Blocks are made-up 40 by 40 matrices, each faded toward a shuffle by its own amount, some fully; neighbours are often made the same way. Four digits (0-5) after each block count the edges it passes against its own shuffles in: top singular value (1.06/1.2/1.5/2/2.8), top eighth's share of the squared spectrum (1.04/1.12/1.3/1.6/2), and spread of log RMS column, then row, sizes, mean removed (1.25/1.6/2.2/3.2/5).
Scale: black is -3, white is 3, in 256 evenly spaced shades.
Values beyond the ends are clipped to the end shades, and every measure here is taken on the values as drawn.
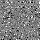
2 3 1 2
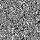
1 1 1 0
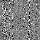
2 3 3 0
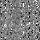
1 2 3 0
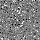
0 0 1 0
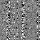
2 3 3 0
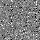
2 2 1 0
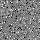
0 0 0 0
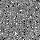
0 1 0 0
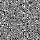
1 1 2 0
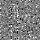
1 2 2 0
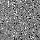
1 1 1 0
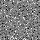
0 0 0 0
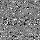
1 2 0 2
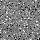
0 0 0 0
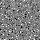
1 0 0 0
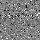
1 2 0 1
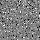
0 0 0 0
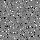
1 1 0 1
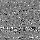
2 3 0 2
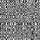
4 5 3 3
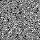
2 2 0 1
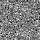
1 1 0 0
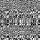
4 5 2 3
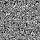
1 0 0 0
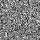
2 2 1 0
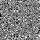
3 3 1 1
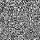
3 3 1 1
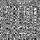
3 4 2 2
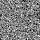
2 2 0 0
